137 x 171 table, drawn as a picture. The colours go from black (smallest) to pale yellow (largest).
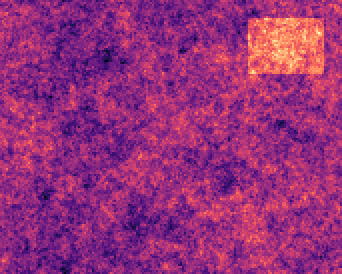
The halves do not mirror each other. The texture is blotchy. The ninth with the highest average is the top right. An odd patch, higher than its surroundings, sits in the top right.
